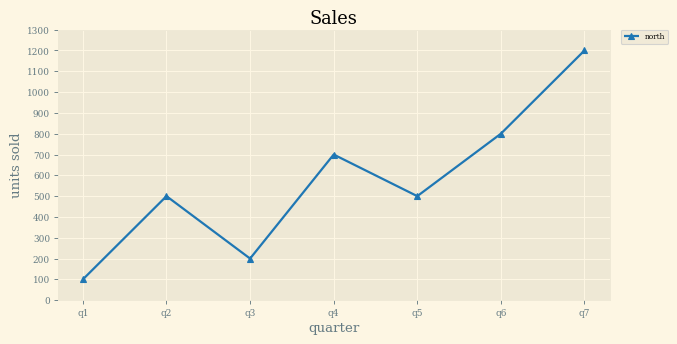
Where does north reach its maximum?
q7
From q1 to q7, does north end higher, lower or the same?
higher
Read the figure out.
Title: Sales
x-axis: quarter, ticks q1 q2 q3 q4 q5 q6 q7
y-axis: units sold, ticks 0 100 200 300 400 500 600 700 800 900 1000 1100 1200 1300
Legend: north
Values:
north: 100 500 200 700 500 800 1200
